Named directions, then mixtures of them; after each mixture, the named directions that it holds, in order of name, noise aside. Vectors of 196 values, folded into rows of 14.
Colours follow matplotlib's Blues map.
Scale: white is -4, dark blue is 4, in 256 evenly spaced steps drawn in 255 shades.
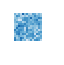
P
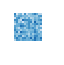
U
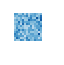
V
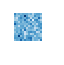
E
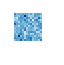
E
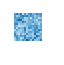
P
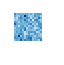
E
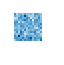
E, U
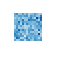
V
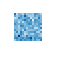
E, U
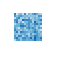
U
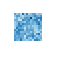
P, V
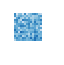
U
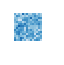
P
